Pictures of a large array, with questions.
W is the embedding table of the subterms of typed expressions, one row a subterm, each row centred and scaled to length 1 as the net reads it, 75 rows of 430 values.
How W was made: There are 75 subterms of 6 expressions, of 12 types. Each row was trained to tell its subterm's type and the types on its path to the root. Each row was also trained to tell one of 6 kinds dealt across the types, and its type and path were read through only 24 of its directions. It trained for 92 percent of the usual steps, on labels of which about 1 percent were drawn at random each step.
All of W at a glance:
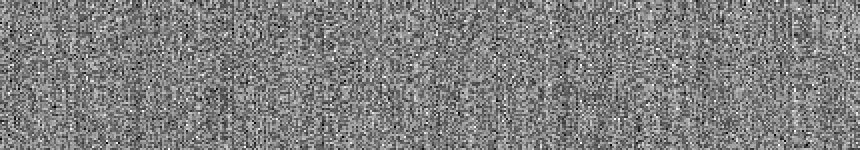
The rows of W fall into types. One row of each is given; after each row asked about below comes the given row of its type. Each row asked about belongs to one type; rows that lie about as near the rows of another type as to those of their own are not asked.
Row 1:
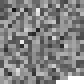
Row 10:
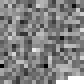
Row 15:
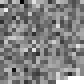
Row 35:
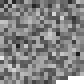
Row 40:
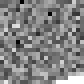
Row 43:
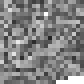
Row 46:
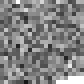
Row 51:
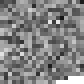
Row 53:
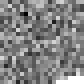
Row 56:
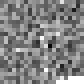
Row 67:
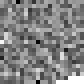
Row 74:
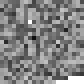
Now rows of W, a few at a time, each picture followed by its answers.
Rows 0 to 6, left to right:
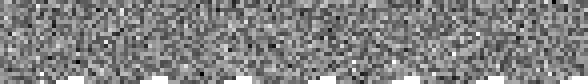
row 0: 43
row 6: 15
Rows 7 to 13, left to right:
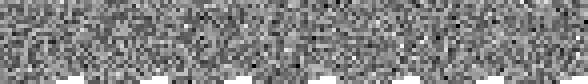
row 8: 43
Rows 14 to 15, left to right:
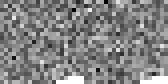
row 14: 35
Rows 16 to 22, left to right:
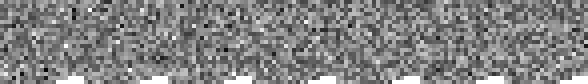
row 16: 1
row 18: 1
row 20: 35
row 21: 35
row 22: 56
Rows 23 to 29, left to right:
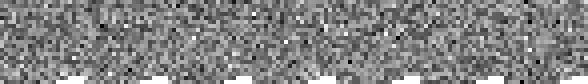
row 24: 74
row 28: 1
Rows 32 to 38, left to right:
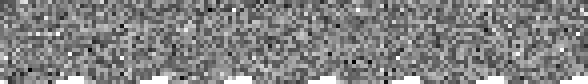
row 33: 56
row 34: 15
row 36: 43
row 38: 43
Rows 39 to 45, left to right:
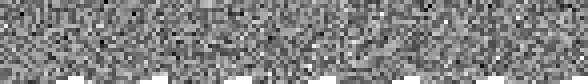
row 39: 15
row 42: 1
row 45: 74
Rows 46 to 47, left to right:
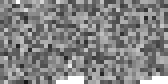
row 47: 15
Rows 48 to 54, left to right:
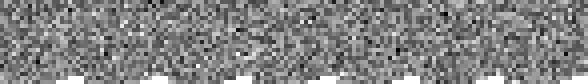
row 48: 74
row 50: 56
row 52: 15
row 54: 51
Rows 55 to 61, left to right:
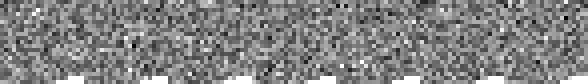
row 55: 40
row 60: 1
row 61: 35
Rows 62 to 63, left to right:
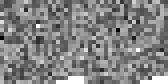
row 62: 35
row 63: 43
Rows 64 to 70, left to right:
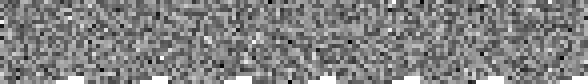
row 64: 74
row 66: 51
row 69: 15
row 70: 74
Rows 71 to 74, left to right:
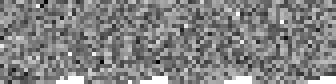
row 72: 74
